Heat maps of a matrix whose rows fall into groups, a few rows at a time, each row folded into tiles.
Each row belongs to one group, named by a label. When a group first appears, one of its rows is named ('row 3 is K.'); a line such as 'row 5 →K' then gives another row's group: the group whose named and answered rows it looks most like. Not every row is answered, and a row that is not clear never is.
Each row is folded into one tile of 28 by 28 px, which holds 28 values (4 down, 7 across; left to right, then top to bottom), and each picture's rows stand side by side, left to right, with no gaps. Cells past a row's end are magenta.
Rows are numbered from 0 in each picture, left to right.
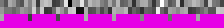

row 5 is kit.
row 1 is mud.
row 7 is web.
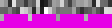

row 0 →web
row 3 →web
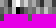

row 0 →mud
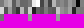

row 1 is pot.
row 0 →pot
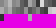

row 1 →web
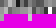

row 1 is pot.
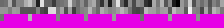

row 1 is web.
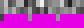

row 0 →mud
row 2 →kit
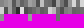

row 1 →web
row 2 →mud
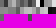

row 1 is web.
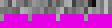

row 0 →web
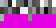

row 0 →web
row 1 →mud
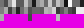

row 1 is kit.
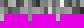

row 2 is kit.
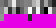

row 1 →pot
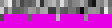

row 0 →pot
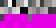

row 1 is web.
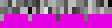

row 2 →mud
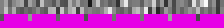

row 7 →pot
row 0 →mud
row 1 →web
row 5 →mud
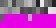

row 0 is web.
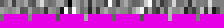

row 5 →pot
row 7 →mud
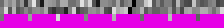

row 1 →kit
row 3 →kit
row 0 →mud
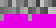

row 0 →web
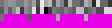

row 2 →web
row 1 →mud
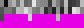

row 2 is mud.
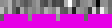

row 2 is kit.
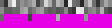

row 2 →web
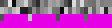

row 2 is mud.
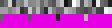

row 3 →web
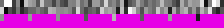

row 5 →kit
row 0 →pot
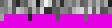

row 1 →mud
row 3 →mud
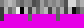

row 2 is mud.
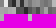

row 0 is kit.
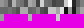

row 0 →web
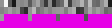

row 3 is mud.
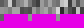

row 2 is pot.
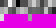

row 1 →kit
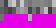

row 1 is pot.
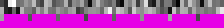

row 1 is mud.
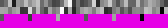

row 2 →mud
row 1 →pot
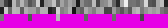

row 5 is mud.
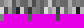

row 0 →pot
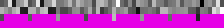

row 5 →web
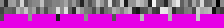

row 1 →mud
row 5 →web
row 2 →pot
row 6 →pot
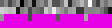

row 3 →kit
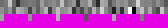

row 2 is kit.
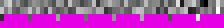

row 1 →pot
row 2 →web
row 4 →web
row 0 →pot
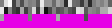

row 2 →web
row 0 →pot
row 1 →mud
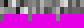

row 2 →pot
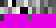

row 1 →pot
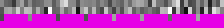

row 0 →kit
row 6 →pot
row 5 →web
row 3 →pot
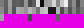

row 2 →pot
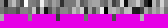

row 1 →mud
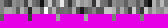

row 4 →pot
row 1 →kit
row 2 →kit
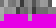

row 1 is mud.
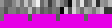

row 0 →mud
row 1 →pot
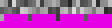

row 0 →web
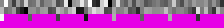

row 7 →pot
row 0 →kit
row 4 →kit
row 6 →kit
